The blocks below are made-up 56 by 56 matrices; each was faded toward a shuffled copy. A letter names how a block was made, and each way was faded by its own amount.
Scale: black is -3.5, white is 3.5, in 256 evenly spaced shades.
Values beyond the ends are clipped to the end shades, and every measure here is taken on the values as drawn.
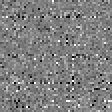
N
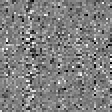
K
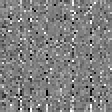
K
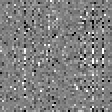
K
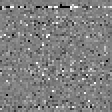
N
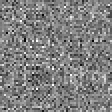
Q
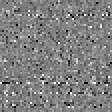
N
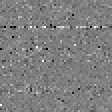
N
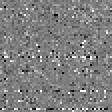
N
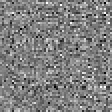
Q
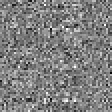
Q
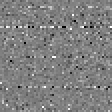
N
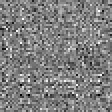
Q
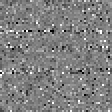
N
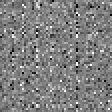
K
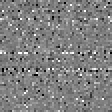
N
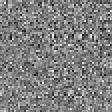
Q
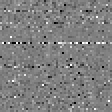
N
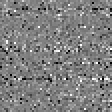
N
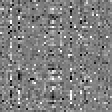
K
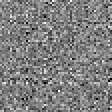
Q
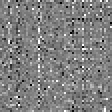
K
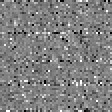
N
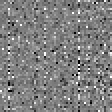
K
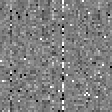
K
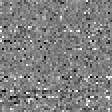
N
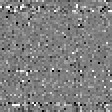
N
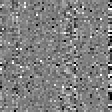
K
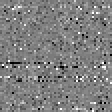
N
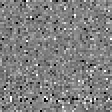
N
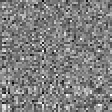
Q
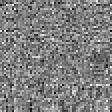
Q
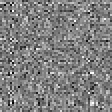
Q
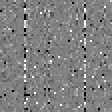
K
